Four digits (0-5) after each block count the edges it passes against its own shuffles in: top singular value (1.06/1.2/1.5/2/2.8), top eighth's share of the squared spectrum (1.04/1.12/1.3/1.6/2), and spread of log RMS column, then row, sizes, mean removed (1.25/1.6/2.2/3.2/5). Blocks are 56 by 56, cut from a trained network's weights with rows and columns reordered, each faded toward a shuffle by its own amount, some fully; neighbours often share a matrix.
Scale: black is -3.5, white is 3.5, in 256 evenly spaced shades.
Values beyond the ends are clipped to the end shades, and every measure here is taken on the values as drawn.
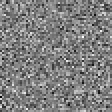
3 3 2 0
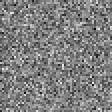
0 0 0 0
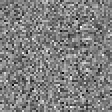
3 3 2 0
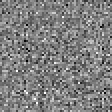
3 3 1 2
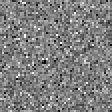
0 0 0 0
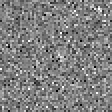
0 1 0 0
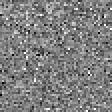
1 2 0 1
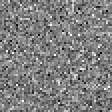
0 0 0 0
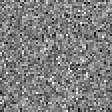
1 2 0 0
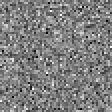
1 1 0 0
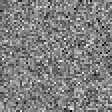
1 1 0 0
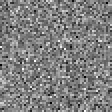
1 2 0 0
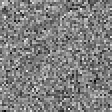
0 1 0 0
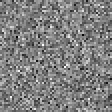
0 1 0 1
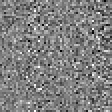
3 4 2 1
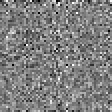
3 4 3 2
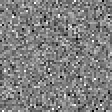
0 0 0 0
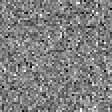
1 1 0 0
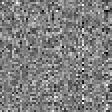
4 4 3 0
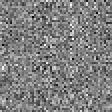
3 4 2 1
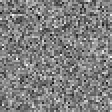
2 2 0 0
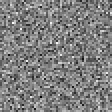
0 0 0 0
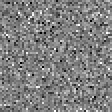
0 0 0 0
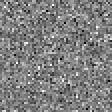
1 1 0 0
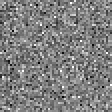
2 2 1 0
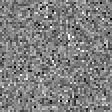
1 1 1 0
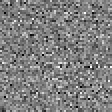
2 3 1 2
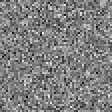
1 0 0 0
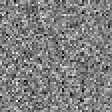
3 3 2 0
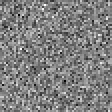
1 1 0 0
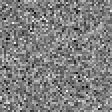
0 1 0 0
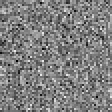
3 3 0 0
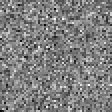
2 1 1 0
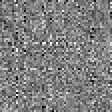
2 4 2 2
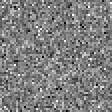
1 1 0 0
